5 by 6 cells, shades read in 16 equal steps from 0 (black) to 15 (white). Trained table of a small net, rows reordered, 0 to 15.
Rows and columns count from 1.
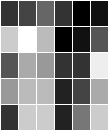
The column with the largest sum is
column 2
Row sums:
17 44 44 47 48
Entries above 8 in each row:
0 3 3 4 3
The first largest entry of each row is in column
3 2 6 2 2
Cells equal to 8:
0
